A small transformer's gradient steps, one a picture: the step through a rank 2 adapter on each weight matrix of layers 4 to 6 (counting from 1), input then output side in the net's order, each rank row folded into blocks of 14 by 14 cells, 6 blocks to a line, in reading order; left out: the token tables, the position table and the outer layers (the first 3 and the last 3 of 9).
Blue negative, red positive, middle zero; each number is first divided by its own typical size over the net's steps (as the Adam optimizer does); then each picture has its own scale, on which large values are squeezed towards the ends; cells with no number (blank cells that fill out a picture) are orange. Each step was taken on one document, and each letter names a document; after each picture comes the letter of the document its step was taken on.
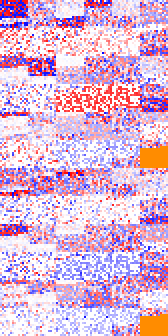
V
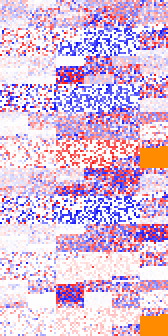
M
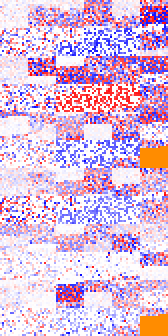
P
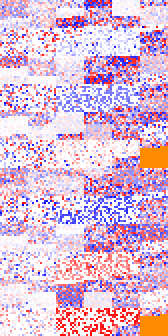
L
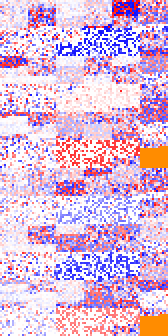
V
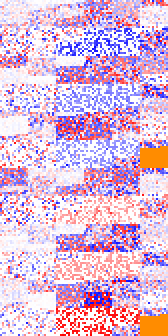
L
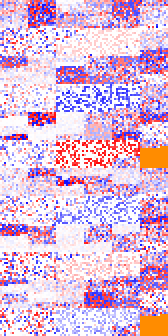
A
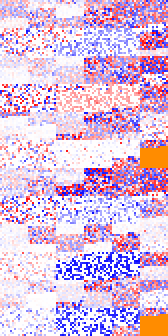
M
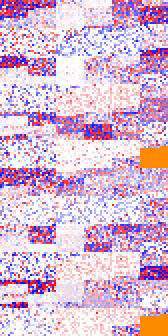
V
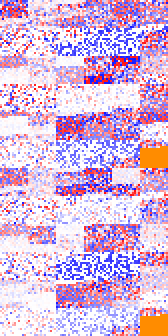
V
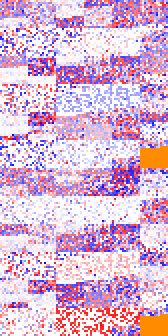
V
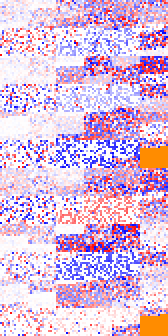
M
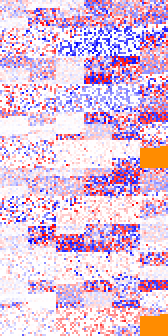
L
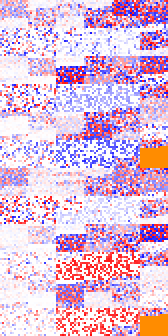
P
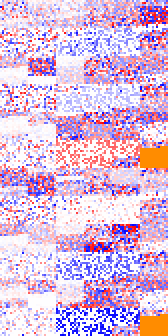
L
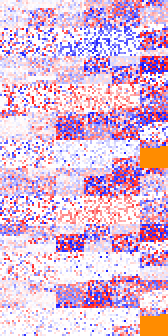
P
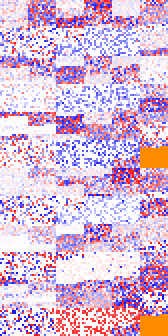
A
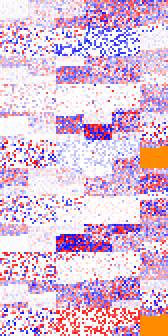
A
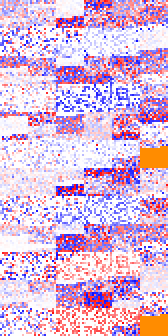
A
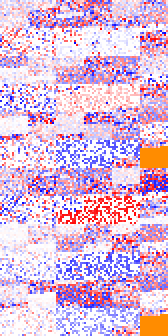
M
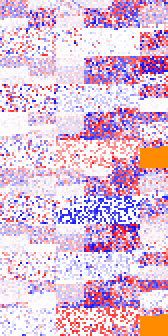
L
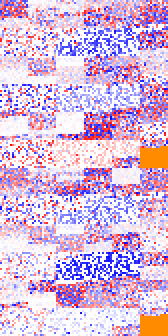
P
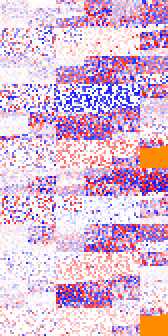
P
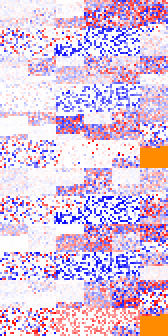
A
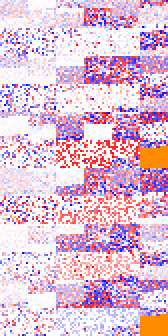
M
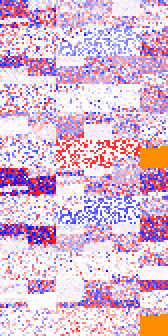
M
